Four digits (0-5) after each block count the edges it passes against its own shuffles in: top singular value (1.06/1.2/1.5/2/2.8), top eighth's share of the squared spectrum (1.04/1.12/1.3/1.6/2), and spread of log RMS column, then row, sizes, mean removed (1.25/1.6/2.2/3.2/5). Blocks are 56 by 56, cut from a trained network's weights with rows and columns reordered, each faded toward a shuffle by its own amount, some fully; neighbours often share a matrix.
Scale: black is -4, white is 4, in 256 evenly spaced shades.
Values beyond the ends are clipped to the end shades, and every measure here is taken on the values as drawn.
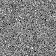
0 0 0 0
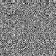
3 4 1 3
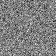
1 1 0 0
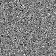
0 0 0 0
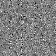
2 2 2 0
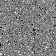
1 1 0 0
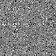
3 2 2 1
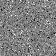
0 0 0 0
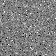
0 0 0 0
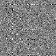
3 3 2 2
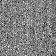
2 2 0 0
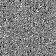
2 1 0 0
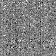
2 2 0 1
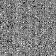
2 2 0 2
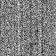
3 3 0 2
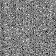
2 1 0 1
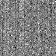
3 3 0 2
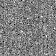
1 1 0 0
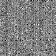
2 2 0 2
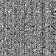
3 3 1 2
